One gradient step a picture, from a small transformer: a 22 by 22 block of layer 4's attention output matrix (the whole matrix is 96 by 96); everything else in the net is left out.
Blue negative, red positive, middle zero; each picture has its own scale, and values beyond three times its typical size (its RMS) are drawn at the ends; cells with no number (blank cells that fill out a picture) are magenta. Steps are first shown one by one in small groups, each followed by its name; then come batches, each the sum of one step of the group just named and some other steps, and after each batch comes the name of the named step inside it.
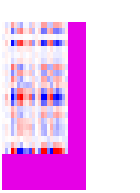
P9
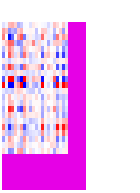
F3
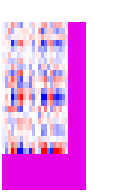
P9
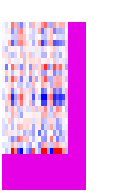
P9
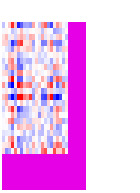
P9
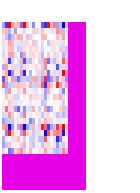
F3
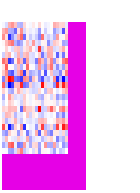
F3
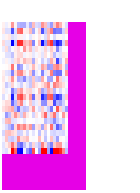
P9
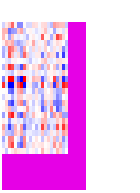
F3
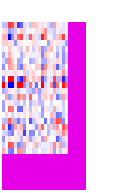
F3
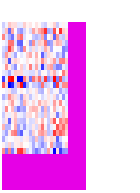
F3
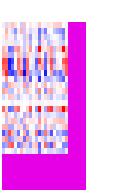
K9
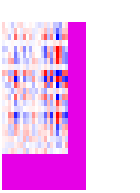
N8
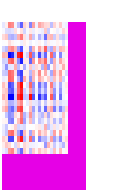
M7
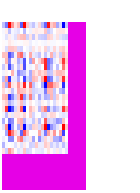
M7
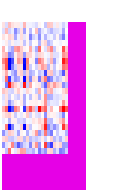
K9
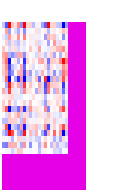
K9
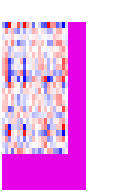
K9
